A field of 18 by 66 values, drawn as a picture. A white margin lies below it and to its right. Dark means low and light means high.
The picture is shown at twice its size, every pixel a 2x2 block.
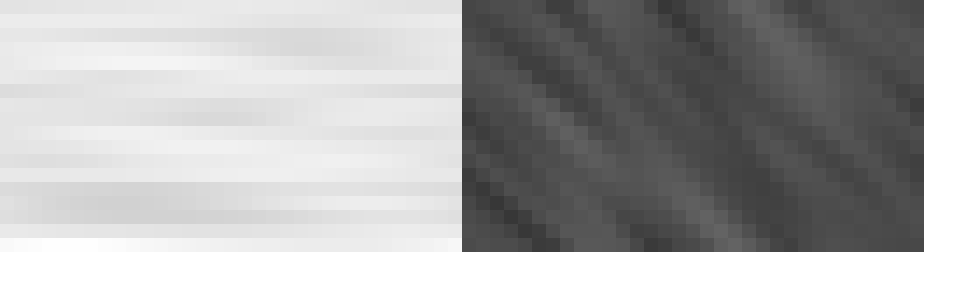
It is made of 1 by 2 panels. Panel 1,1: very high, streaked across, faint in contrast. Panel 1,2: low, slanting down to the right, faint in contrast.
